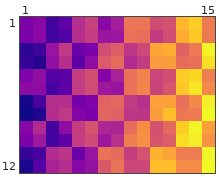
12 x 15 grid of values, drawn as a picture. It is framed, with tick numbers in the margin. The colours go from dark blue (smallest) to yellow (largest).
The field is checkered. No lone cell stands out from its neighbours. The field climbs toward the right. The bottom right is the ninth with the highest average. On average the colour sits 50% of the way up the scale.
